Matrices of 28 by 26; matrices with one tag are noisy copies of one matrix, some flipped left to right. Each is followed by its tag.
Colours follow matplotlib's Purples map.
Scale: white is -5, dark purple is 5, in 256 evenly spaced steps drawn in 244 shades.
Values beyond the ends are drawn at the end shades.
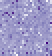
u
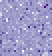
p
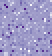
p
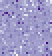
u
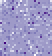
u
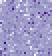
u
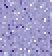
p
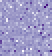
p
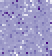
u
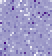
u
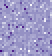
p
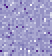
p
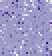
u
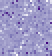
u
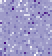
u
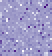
p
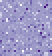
p
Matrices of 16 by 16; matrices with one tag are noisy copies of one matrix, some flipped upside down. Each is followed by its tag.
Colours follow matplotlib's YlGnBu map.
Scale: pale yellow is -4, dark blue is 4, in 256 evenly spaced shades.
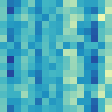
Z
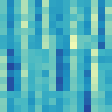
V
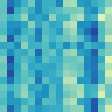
Z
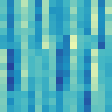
V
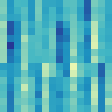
V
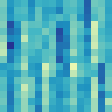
V
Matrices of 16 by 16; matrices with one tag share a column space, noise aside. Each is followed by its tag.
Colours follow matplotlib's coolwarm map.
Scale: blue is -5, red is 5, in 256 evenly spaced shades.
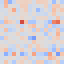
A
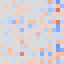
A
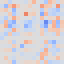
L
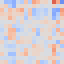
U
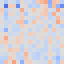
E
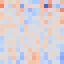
E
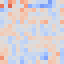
E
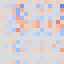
L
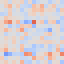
A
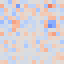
L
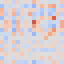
L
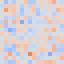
A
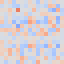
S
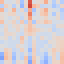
E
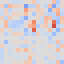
L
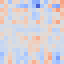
E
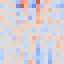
E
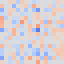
S
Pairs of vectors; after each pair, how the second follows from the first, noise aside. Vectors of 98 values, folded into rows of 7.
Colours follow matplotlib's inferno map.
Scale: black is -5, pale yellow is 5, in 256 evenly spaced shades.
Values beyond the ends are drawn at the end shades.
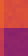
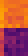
scaled up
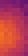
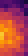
scaled up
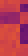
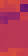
partly zeroed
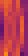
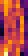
scaled up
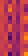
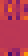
partly zeroed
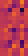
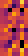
scaled up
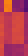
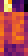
scaled up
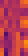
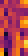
scaled up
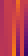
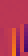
partly zeroed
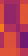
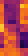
scaled up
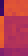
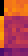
scaled up
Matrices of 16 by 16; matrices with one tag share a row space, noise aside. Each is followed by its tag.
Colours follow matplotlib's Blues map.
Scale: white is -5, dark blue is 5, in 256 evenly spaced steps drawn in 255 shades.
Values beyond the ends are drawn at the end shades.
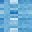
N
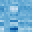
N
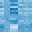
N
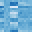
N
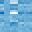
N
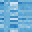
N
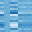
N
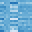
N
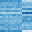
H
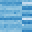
H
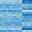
H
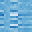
N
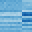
H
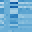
N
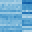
H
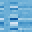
N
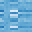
N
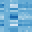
N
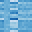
N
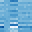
N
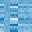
N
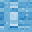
N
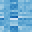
N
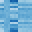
N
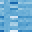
N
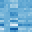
N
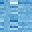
N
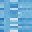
N
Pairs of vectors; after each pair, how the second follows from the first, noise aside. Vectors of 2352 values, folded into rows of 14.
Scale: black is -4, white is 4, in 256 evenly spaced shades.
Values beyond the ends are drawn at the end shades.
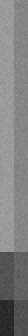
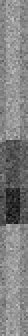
wrapped around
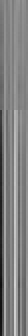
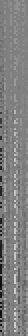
partly zeroed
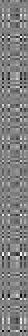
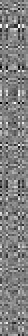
wrapped around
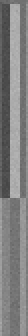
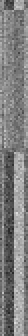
wrapped around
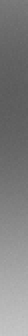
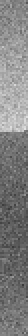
wrapped around
